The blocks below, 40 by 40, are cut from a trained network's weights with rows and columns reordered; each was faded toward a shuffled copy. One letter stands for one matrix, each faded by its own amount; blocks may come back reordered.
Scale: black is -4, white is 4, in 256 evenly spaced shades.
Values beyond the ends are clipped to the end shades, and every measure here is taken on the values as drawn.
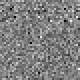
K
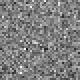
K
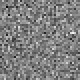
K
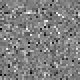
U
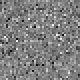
U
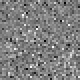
U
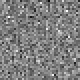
K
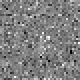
U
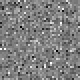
U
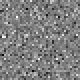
U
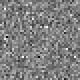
K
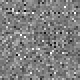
U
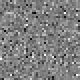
U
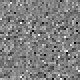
U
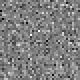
U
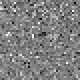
U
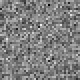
K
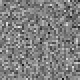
K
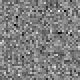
K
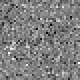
U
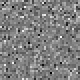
U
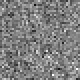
K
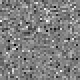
U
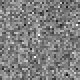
K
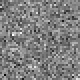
K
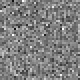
K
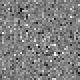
U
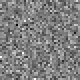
K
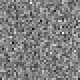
K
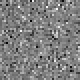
U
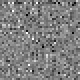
U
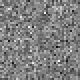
K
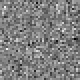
K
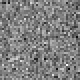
K
